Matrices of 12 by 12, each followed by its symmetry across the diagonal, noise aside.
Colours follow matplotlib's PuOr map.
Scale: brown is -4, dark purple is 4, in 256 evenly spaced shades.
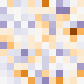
neither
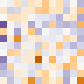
neither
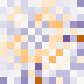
symmetric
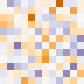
neither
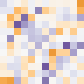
symmetric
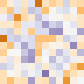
symmetric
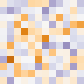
neither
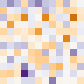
neither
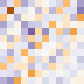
symmetric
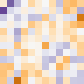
symmetric
